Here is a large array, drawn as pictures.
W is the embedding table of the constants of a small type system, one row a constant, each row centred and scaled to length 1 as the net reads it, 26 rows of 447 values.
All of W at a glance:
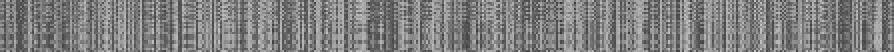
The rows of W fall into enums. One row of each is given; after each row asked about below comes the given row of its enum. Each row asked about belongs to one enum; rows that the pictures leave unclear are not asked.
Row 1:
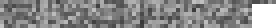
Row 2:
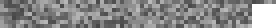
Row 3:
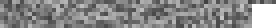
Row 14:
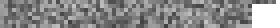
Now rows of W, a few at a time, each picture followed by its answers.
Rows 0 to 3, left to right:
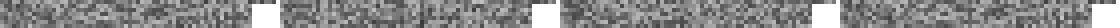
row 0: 3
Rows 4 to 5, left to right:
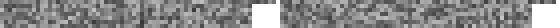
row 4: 1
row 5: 3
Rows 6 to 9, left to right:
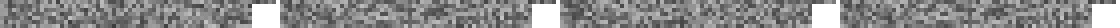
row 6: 14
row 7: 3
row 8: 2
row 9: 3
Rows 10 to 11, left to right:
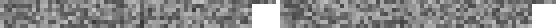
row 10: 1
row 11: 2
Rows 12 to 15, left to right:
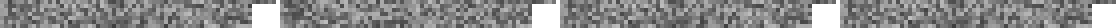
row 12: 14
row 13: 2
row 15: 14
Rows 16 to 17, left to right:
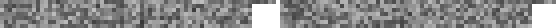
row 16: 1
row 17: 2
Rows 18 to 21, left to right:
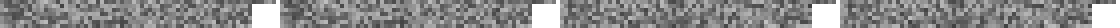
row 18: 2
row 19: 2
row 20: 14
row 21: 14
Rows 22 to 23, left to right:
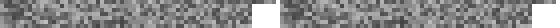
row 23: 2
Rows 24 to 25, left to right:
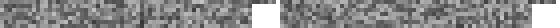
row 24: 1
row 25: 3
